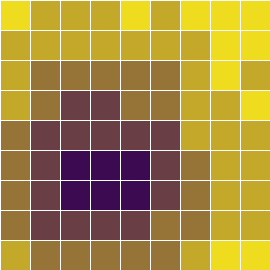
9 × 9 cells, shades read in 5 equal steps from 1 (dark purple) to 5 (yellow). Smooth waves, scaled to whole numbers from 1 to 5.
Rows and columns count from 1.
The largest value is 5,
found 11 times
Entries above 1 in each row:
9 9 9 9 9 6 6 9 9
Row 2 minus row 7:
1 2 3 3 3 2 1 1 1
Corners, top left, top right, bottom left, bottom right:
5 5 4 5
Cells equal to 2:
15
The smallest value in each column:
3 2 1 1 1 2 3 4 4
